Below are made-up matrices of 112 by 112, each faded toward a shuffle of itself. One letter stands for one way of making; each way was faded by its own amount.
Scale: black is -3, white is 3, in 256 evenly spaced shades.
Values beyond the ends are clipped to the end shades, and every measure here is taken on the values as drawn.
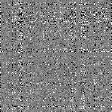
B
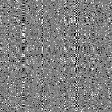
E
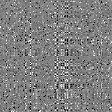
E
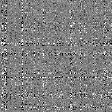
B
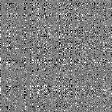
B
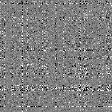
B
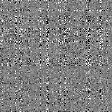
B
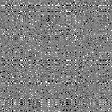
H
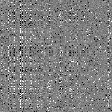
E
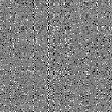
E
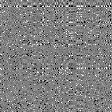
H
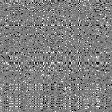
H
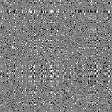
H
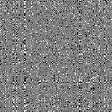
E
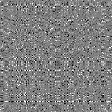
H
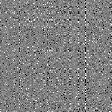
E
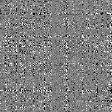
B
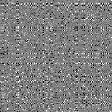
H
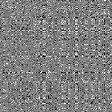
H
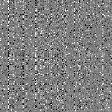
E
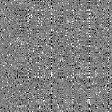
E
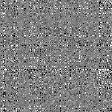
B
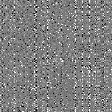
E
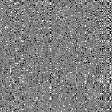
E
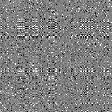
H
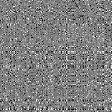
H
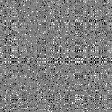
H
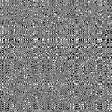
H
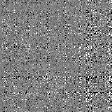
B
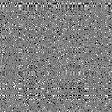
H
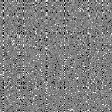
E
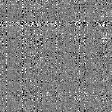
B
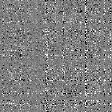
B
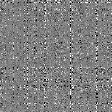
B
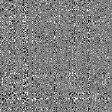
B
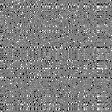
H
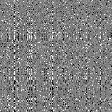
E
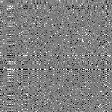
H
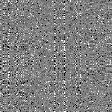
E
